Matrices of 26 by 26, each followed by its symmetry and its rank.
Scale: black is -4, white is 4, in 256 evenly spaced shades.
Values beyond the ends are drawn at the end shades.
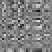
neither, rank three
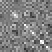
symmetric, rank five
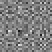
neither, rank three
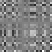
symmetric, rank two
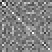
symmetric, rank five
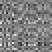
neither, rank three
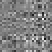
neither, rank three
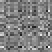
neither, rank three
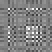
symmetric, rank two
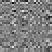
neither, rank three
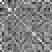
symmetric, rank five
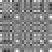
symmetric, rank two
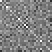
symmetric, rank five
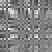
symmetric, rank two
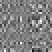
neither, rank three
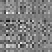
neither, rank three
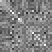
symmetric, rank five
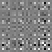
symmetric, rank two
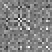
symmetric, rank five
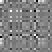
symmetric, rank two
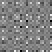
symmetric, rank two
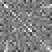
symmetric, rank five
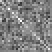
symmetric, rank five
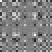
symmetric, rank two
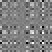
symmetric, rank two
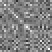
symmetric, rank five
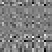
neither, rank three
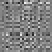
neither, rank three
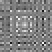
symmetric, rank two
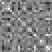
symmetric, rank five
